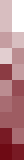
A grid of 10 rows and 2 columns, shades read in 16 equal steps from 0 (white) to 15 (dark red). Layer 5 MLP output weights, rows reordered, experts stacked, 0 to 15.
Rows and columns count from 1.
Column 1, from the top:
4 4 6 3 12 7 9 10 14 15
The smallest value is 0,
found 2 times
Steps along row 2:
down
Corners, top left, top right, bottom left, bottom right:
4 0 15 14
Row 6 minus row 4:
4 4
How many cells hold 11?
1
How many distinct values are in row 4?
2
